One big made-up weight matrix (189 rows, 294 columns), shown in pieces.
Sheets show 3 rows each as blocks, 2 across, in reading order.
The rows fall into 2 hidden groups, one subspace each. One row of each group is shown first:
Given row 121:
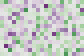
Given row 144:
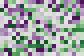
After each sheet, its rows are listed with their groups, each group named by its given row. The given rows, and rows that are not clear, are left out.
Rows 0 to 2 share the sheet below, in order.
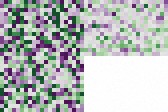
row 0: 121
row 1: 144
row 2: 121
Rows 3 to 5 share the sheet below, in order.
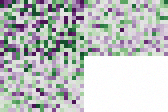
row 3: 144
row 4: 144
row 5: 144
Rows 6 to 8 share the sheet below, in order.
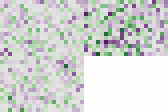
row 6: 144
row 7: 121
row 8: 121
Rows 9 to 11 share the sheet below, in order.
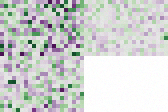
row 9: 121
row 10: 144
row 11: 144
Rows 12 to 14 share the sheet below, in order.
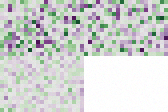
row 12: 121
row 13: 144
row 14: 144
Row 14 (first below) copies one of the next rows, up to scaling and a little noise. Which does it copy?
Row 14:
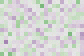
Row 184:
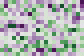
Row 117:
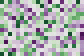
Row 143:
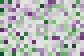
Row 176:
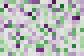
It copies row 117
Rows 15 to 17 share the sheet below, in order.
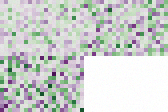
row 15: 121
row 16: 121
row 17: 144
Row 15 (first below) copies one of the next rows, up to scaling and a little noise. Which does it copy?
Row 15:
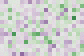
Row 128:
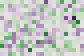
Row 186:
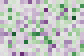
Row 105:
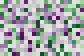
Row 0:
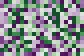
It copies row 186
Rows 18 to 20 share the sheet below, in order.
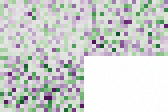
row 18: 144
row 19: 121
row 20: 121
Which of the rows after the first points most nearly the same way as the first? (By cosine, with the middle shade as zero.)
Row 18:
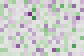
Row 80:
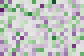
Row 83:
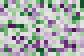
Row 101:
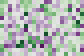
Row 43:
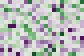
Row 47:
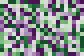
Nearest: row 47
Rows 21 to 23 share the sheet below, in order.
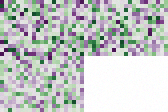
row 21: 144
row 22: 121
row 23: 144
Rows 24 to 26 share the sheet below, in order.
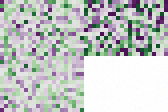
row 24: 144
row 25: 144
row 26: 144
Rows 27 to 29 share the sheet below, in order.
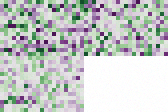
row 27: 144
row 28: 144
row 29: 121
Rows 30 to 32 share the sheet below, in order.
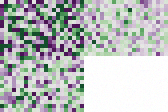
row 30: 121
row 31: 121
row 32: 121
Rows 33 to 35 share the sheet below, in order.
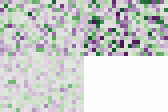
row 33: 144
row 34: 121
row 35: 144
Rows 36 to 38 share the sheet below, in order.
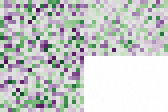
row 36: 121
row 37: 121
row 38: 144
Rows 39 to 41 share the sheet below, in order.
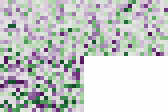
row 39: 144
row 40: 121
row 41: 144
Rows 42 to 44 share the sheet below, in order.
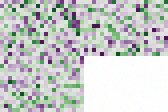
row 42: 121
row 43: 144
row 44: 144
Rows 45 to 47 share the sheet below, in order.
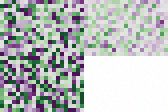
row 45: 144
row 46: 121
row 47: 144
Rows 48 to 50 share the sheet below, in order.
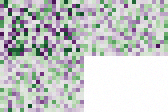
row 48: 121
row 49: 144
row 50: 121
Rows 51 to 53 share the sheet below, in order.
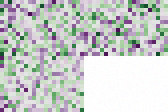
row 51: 144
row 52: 121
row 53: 144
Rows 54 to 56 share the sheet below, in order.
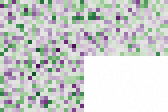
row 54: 144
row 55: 121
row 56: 121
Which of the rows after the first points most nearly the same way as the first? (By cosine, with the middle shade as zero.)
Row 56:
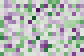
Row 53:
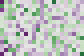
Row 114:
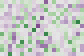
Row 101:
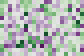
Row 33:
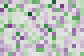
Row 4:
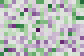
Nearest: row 114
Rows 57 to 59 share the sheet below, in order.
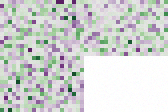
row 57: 121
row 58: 121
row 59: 144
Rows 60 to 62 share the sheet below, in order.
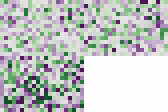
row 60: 121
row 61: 121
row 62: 121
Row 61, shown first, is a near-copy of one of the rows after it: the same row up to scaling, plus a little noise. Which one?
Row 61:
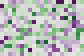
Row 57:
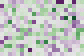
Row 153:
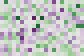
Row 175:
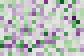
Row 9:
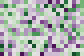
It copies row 57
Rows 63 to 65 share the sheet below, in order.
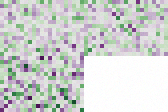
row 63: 144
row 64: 144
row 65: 144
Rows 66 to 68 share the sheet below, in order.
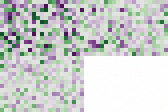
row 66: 121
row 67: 121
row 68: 144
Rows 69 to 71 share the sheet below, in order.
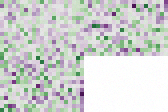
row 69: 144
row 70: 144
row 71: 144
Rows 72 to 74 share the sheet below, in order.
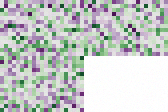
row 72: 144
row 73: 144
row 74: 144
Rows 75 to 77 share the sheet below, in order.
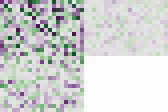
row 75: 144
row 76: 121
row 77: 144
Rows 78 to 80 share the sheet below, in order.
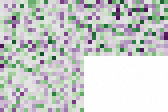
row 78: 121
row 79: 144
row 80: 144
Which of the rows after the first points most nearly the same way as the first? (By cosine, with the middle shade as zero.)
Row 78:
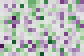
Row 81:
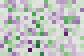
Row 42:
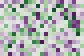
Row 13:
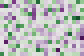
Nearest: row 81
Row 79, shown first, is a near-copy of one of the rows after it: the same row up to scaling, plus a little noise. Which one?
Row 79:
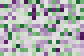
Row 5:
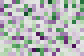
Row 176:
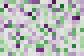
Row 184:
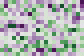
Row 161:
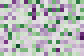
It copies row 161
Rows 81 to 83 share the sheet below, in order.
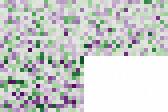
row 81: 121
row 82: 121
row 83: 144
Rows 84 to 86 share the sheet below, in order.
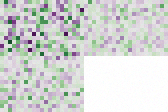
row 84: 121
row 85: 121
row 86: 121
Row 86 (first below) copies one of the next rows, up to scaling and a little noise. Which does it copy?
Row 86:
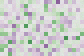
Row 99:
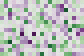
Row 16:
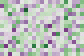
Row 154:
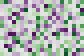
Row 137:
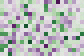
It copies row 137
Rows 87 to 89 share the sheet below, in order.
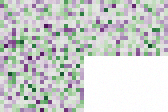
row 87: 121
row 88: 144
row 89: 121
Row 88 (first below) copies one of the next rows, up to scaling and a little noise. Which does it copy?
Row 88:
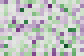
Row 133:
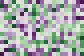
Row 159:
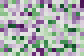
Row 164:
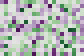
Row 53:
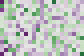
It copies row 164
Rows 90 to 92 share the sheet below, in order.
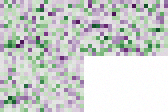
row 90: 121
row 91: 144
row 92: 121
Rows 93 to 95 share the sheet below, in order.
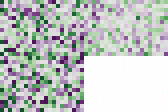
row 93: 144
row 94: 144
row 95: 121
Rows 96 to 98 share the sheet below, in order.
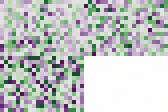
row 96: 121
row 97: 121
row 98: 144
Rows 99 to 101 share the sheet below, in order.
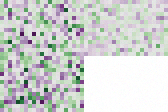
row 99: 121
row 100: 144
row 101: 121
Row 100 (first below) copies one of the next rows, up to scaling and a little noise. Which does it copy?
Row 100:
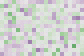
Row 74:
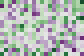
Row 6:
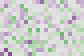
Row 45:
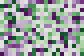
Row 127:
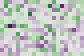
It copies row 45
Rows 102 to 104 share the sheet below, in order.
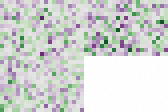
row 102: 121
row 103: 121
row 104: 144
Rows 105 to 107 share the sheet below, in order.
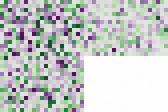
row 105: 121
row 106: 121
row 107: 121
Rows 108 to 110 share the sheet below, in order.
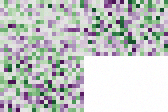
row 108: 144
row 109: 121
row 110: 144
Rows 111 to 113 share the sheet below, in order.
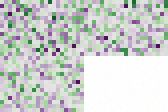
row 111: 144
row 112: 144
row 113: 121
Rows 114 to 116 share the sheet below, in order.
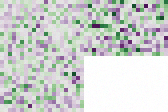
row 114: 121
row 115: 144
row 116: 121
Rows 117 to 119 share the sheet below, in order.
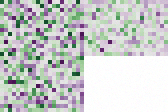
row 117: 144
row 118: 121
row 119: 144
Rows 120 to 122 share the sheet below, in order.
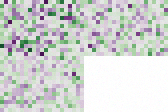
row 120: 121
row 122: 121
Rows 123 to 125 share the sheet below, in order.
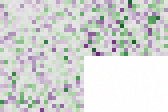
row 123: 121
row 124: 121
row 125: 121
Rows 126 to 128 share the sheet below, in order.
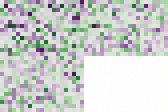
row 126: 144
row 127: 144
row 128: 121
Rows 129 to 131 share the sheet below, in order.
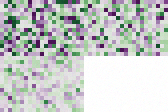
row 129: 121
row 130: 144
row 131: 121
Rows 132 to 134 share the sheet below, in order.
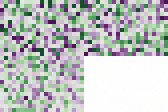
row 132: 144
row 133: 144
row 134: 121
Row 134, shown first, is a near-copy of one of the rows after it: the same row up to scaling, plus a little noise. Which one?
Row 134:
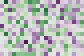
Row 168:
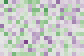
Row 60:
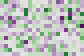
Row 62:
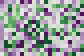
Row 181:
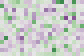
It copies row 168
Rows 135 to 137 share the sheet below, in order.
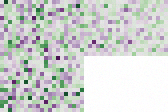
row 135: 121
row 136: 121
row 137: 121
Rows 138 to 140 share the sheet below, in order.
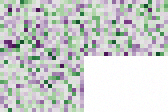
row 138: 121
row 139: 121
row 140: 144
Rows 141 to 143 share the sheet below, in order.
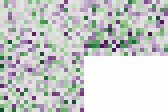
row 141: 121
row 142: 121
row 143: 144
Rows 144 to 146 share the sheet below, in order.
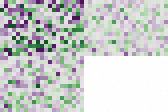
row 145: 121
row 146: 144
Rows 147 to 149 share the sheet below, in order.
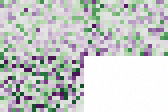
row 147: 144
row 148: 144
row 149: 144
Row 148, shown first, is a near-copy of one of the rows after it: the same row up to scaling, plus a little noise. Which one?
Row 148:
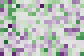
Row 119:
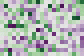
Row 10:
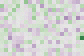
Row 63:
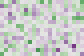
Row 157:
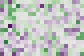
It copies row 157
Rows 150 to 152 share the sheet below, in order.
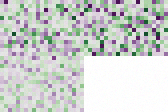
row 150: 121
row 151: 144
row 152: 144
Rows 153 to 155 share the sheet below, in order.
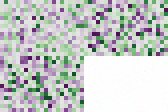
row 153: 121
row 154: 121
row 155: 121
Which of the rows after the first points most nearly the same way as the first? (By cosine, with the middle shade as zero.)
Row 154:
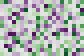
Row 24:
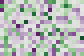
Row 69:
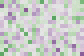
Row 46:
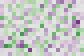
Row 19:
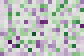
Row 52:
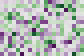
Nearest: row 24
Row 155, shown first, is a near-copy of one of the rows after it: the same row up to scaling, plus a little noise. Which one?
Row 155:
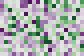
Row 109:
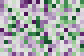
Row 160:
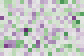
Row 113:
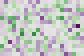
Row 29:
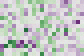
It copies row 109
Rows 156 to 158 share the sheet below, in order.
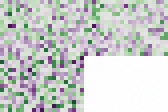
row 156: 144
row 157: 144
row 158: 144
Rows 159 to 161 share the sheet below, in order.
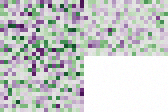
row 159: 144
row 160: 121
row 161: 144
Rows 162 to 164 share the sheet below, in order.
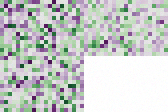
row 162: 144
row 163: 121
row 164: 144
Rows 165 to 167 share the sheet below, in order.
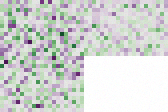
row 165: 144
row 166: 144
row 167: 144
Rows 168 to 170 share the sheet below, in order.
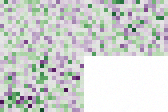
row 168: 121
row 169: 144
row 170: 121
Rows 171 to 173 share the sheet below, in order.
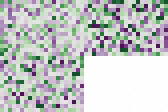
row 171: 144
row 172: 144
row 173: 144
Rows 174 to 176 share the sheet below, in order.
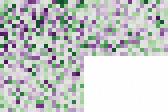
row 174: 121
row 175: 121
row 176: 144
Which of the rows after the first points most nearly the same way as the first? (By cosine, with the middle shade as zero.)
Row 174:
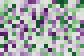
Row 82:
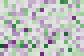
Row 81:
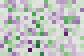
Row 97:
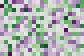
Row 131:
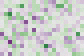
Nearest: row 82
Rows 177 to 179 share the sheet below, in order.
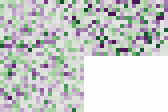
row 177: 121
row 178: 144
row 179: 121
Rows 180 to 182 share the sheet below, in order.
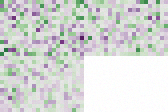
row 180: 144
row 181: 121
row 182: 121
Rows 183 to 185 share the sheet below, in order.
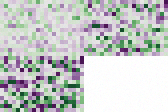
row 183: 144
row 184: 144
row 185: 144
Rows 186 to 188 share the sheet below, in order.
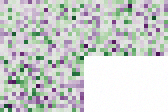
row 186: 121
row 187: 121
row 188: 144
